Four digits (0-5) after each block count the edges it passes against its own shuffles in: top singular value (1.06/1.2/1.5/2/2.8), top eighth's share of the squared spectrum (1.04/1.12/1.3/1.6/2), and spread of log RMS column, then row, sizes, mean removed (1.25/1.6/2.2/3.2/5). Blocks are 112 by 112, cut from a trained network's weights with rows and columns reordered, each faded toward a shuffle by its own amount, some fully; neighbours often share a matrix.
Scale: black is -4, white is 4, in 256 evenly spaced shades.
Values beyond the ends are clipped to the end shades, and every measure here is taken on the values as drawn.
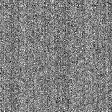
3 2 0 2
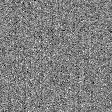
1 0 0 0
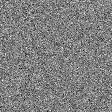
1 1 0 0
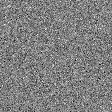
0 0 0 0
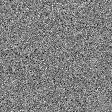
0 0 0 0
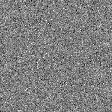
2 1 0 0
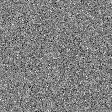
0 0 0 0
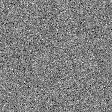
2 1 0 0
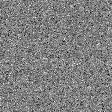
0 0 0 0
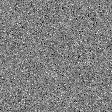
0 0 0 0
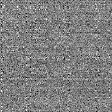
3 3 3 1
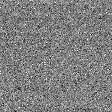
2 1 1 0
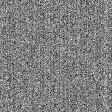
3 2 0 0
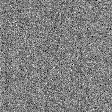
1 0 0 0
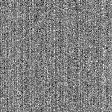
4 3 1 2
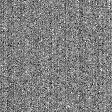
3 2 0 1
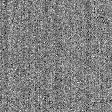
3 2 0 1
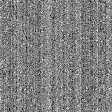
4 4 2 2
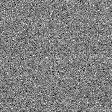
1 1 0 0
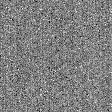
2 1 0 0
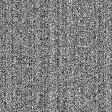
3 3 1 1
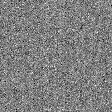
1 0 0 0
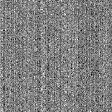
4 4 2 2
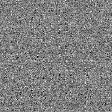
2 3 2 1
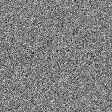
2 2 0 1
